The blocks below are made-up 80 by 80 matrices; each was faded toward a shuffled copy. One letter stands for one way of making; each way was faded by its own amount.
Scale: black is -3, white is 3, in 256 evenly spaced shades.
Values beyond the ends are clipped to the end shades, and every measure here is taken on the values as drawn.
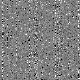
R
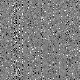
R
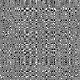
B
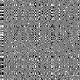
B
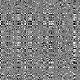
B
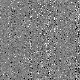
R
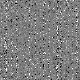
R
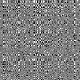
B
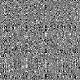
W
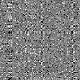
W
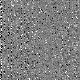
R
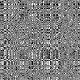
B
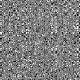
W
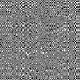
B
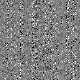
R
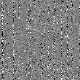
R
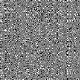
W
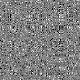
W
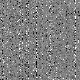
R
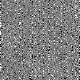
R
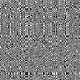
B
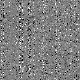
R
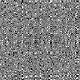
W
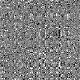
W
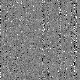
R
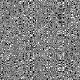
W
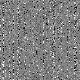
R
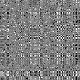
B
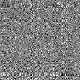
W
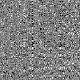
W
